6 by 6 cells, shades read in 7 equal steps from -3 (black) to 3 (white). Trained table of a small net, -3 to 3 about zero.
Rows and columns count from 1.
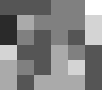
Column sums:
-1 -2 -3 3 2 4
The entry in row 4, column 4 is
1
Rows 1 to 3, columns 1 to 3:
-1 -1 -1 | -2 1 0 | -2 0 -1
